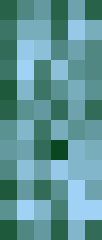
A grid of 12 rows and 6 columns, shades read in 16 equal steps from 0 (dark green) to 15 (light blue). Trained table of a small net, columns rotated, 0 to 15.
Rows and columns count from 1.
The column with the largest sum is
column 5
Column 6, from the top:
3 11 7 7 8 4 9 11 12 10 15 4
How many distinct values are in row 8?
6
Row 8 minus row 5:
7 -2 -1 -8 1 3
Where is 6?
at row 4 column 3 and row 11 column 4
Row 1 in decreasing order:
10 9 7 3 3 3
